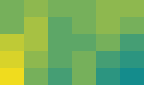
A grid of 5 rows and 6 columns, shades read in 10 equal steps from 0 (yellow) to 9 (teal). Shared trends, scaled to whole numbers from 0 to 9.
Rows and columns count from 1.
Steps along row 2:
down up down down up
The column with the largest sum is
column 6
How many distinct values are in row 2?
4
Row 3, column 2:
3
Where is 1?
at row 4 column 1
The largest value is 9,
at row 5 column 6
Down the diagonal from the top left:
5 3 6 5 8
